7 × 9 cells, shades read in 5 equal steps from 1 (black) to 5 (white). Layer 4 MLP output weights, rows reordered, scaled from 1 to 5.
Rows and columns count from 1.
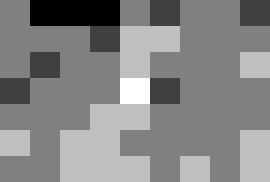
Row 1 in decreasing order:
3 3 3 3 2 2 1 1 1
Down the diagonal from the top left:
3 3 3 3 4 3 4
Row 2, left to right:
3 3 3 2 4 4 3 3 3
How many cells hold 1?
3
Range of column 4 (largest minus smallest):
3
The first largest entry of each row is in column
1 5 5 5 4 1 3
